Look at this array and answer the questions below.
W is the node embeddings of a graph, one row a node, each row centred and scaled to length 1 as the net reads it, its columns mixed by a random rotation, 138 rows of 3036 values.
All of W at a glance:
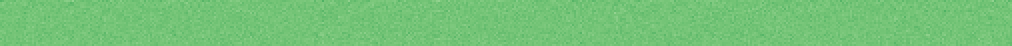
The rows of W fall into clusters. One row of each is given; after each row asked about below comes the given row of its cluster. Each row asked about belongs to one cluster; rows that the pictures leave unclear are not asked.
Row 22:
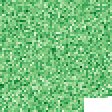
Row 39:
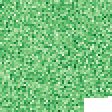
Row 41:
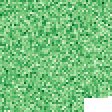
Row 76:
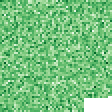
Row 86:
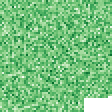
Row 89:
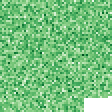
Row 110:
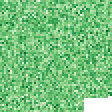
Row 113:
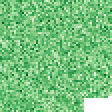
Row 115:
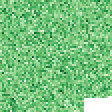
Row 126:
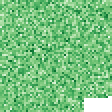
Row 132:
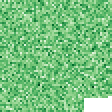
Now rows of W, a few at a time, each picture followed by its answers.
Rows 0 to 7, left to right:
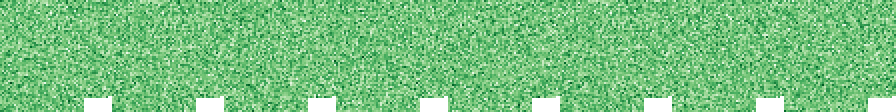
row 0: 76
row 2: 22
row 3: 89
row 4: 41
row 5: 76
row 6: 115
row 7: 132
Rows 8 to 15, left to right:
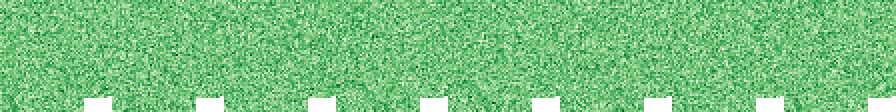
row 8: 115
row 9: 126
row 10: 86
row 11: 22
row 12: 22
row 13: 110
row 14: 115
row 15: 115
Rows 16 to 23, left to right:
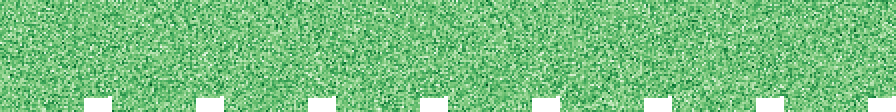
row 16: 39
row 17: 132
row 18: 132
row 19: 39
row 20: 132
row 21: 86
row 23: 41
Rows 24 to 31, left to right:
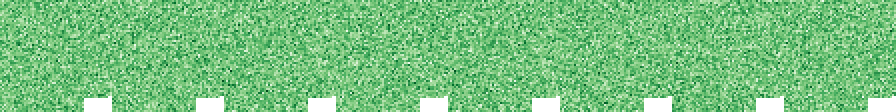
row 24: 126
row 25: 110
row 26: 41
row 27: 89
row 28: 41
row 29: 22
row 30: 76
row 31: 110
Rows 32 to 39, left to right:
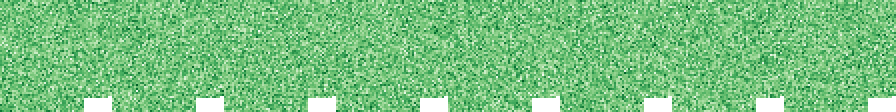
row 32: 76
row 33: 22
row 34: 39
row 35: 76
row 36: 113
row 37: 113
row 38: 110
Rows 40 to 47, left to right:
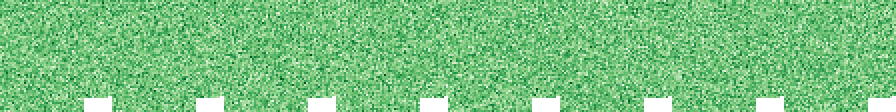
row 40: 41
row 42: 89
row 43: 126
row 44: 86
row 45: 76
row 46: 39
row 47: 110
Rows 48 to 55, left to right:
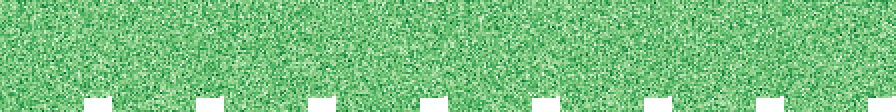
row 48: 113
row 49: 86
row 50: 89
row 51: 76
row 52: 113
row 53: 86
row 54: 86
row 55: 41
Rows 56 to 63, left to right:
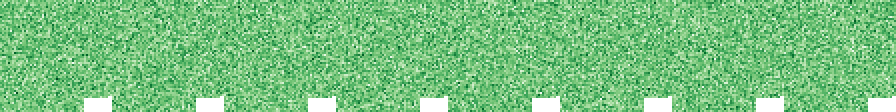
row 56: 89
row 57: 132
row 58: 115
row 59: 86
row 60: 76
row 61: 86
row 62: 126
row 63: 76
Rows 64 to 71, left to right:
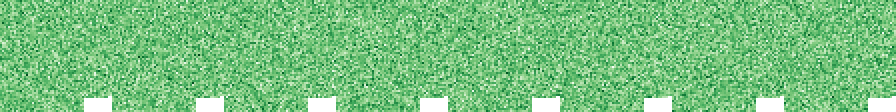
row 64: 113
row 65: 89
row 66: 22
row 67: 126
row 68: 22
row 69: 41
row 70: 132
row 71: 110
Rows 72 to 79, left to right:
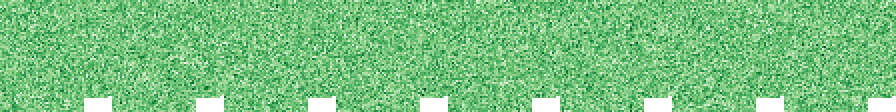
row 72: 115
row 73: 89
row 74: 39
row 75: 86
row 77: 41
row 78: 86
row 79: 126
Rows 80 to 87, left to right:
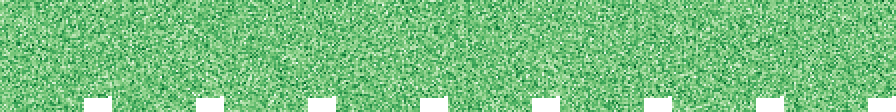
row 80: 126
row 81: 113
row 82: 89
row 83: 76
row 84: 113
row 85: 39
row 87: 115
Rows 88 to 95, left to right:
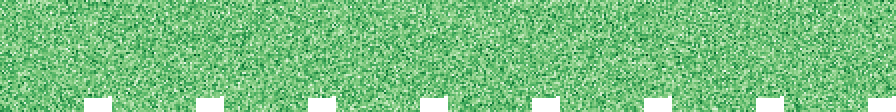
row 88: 76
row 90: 110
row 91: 86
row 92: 126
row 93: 89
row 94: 39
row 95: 115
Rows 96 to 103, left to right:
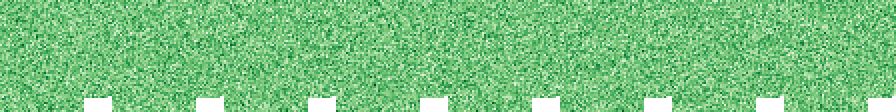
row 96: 22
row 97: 86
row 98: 110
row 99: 132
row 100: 22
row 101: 110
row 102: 86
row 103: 126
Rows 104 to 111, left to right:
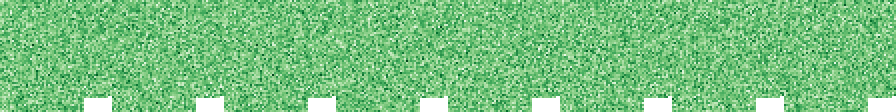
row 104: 126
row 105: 22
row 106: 126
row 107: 113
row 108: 39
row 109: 126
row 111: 115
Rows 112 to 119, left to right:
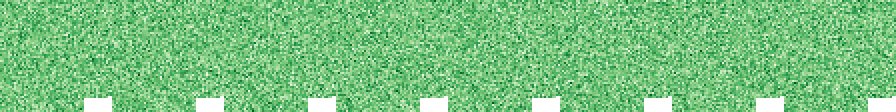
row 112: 110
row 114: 22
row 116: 22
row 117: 76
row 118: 115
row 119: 76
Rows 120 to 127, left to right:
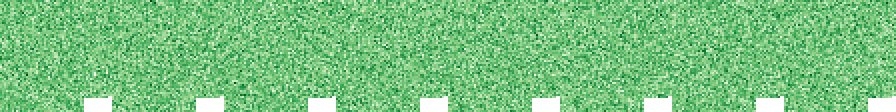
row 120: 113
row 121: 132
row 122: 76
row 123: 110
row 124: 115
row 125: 126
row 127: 41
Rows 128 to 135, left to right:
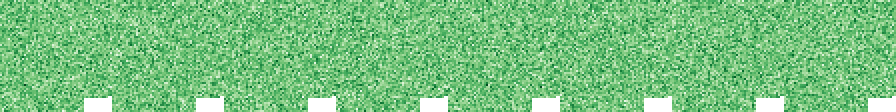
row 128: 22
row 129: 126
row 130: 110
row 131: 22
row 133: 115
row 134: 126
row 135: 76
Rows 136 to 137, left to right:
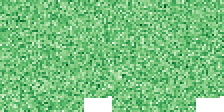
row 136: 22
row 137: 39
